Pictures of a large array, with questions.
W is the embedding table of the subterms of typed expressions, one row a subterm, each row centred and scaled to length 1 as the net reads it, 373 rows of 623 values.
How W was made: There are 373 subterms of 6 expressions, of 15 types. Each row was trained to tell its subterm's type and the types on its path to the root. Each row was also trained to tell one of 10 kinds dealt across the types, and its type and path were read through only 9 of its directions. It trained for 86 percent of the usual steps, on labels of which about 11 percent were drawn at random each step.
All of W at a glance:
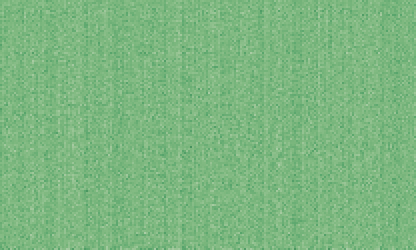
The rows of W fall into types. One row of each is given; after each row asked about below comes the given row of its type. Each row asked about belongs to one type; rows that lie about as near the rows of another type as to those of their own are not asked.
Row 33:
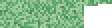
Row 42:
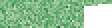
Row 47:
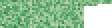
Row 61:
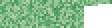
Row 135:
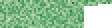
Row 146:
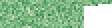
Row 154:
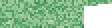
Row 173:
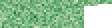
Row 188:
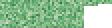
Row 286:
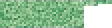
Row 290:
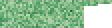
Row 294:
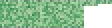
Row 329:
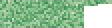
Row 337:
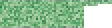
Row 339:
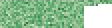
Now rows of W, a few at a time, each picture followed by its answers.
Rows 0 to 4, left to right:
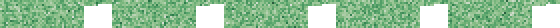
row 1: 33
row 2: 188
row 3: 154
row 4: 339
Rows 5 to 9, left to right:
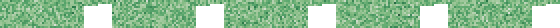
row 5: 294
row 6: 290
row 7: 154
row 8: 61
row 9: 33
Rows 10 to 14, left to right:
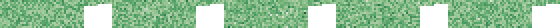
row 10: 188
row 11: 188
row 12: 42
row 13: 42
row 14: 154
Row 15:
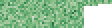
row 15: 294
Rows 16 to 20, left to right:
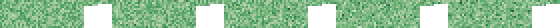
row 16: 294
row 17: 290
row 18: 290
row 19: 188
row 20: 290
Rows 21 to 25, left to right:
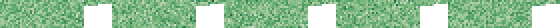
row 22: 42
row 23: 188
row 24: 47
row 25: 294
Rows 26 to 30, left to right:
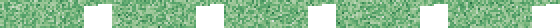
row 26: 294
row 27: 188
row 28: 290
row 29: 154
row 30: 135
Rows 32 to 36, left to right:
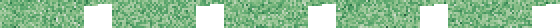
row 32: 188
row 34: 146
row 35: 135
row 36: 146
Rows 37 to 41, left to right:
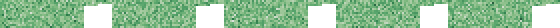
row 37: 337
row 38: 329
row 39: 47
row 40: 286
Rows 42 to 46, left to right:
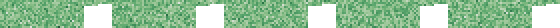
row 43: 47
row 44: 337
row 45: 290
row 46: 290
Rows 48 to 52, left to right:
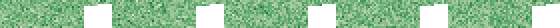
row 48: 173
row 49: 47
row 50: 146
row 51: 294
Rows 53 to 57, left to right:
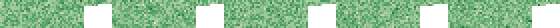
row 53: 329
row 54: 47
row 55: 337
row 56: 339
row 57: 135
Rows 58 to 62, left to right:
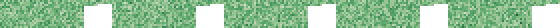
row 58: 329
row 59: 294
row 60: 290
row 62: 290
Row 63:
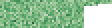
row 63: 188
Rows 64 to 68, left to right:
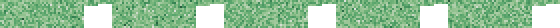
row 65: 173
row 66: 286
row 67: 337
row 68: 339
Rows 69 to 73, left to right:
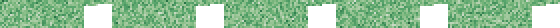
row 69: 337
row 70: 135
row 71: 294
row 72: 33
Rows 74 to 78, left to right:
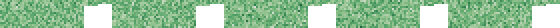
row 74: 33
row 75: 294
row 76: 173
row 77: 154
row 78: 173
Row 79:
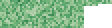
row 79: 188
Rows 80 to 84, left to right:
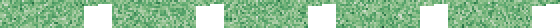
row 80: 173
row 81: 290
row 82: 286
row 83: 188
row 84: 146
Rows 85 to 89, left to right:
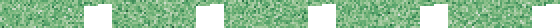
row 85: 173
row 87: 135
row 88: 146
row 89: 61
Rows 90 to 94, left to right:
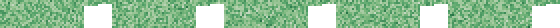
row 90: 33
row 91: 294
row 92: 173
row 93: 173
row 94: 146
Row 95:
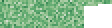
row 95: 290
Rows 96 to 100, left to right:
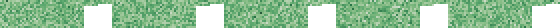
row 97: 146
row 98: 47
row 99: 47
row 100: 173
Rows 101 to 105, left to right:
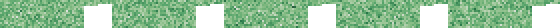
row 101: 135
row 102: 290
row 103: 42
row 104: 33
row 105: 61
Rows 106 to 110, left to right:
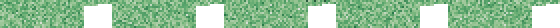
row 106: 294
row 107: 33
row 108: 337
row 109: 42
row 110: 290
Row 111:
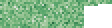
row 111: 33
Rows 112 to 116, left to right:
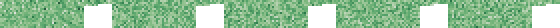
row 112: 329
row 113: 294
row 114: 146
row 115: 290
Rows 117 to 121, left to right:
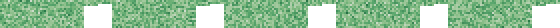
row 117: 290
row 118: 42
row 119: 294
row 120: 33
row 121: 154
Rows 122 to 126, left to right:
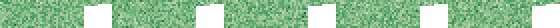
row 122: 329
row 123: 135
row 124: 146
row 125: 135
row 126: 337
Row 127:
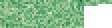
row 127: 339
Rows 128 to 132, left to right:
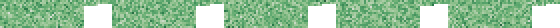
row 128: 47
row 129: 290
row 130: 42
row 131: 146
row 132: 173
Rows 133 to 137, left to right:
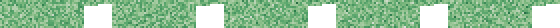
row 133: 61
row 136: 329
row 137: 286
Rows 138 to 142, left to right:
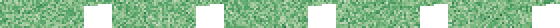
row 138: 290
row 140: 135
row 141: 329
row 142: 329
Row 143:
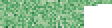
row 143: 146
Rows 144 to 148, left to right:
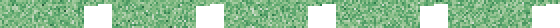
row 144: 61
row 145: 42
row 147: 337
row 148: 135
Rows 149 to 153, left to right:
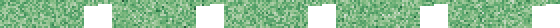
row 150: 42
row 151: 61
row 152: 146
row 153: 339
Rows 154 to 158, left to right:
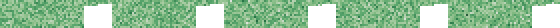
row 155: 329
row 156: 339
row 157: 135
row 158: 173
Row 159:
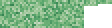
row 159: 61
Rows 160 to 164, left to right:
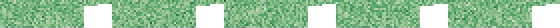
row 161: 286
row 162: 42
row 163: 290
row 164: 337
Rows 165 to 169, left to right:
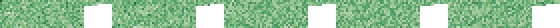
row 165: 337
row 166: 188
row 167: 154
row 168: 329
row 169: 329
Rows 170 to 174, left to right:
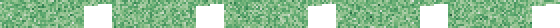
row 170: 339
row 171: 135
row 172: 188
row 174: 337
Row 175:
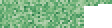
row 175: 146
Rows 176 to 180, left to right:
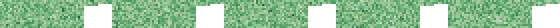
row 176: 146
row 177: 42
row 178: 135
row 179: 33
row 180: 290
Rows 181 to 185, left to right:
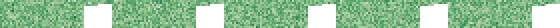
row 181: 146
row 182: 188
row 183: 61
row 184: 135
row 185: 329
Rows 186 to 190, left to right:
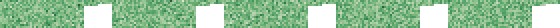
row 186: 42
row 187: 290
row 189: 294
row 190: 61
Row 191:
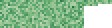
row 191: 294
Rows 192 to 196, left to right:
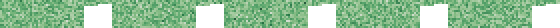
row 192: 42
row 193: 135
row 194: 154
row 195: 154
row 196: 154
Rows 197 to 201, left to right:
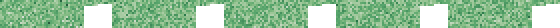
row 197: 42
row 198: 154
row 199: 33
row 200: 33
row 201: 294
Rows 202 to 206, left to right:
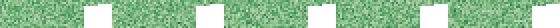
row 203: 329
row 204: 294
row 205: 294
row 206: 61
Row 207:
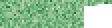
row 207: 154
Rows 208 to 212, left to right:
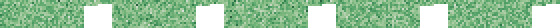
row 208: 135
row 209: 173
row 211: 47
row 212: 286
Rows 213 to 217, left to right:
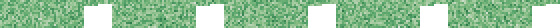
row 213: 294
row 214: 42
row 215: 173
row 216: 146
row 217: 33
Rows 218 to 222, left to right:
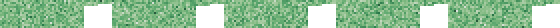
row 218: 339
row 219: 339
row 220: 329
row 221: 154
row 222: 61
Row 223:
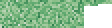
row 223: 329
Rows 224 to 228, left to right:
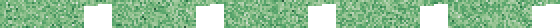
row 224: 337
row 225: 47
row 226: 135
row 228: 47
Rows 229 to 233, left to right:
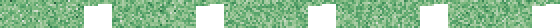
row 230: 47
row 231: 33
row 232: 294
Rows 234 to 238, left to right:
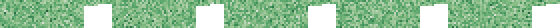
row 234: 47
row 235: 135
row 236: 337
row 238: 42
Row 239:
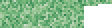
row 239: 173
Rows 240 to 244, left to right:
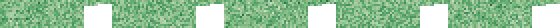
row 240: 154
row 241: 290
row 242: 173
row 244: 173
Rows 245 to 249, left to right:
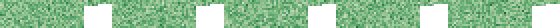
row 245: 154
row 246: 42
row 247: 61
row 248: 33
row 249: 135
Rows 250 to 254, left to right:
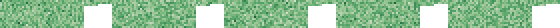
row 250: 42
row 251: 61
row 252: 339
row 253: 329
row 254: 61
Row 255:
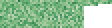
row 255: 146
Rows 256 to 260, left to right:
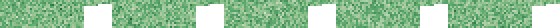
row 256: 135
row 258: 188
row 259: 33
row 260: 294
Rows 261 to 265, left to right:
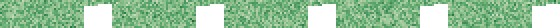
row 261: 154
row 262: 33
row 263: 33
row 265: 154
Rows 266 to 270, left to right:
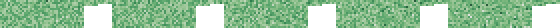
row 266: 286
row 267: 135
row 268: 294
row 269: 42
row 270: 42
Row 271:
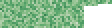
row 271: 61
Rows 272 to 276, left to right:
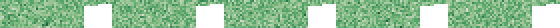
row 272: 173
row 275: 339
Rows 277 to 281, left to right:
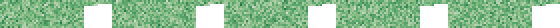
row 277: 173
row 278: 135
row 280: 61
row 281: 329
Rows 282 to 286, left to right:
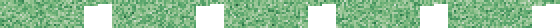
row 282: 339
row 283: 173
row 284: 42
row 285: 290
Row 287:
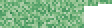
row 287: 154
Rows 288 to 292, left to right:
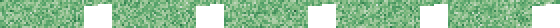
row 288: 42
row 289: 286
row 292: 47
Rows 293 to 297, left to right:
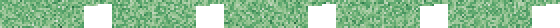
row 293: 337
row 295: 33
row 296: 329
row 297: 294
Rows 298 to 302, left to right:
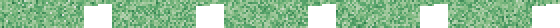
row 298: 339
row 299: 146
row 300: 33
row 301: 154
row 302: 188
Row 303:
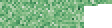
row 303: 329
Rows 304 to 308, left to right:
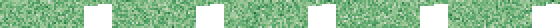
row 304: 33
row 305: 42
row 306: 154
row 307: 47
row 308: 286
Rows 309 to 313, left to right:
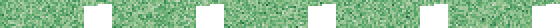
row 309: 337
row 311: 42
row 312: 294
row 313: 173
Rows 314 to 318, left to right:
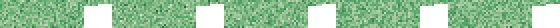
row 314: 294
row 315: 337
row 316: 188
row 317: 135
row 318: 33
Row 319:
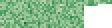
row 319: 33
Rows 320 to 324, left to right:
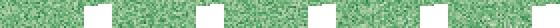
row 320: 329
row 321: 339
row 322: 42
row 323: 173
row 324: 146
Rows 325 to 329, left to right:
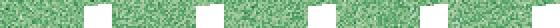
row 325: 135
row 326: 290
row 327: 294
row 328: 329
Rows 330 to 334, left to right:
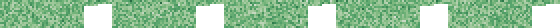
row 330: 337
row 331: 188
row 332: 61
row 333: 337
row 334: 61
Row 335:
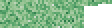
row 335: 33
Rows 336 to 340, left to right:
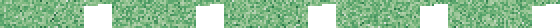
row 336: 47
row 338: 337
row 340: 146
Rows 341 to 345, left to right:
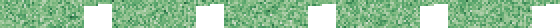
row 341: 294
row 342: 42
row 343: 47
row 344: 173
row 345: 188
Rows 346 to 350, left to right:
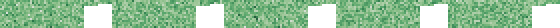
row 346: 135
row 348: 47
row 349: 329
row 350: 146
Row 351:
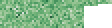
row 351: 173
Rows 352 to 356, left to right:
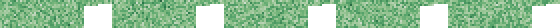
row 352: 188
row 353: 173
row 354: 61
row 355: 135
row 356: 188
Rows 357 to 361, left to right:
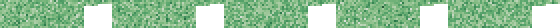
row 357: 329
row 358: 294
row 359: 188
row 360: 337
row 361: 290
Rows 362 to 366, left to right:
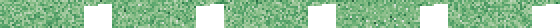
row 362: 42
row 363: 135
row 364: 188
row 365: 337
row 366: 47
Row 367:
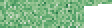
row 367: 42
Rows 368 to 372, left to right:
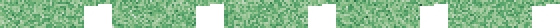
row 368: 61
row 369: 47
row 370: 33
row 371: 47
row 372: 337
